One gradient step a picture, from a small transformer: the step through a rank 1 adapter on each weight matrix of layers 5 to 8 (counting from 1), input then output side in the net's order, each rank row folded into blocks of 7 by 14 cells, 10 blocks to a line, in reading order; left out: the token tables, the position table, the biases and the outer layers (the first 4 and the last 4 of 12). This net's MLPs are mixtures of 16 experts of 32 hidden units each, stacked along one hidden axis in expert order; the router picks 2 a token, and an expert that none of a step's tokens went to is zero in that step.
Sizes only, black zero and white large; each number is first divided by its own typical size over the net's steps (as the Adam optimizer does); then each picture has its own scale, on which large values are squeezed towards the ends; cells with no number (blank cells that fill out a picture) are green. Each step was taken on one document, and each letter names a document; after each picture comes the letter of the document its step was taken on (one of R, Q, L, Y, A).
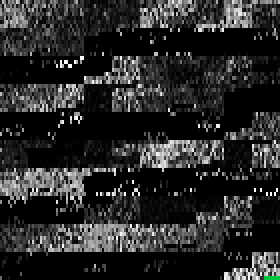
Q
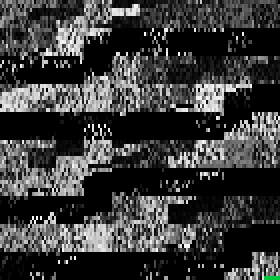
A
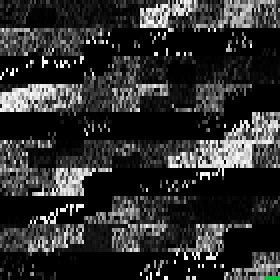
A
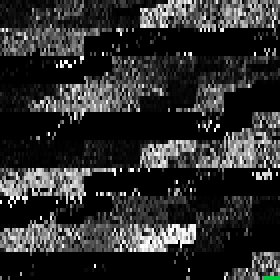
Q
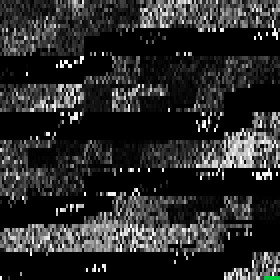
Q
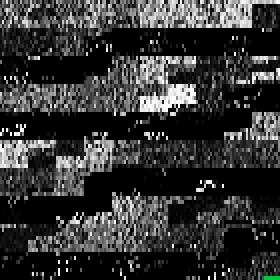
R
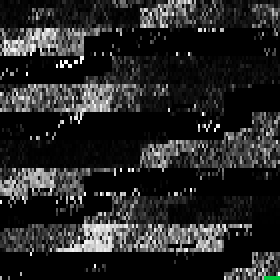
Q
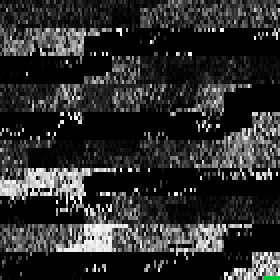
Q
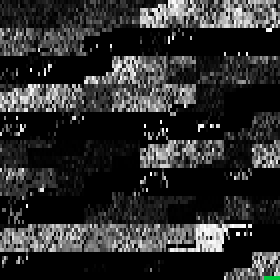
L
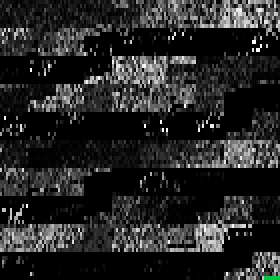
L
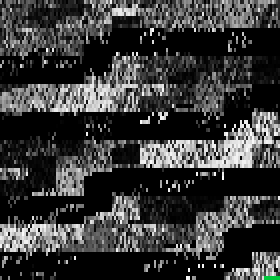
A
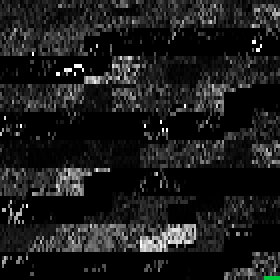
L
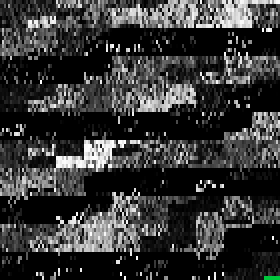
R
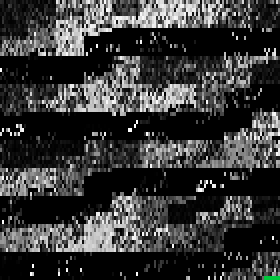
R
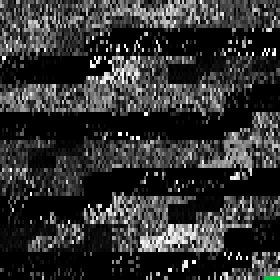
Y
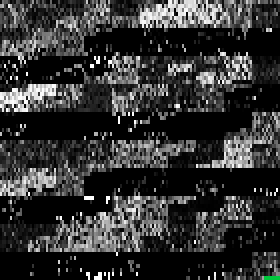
R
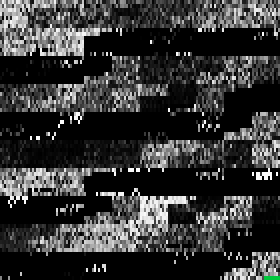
Q
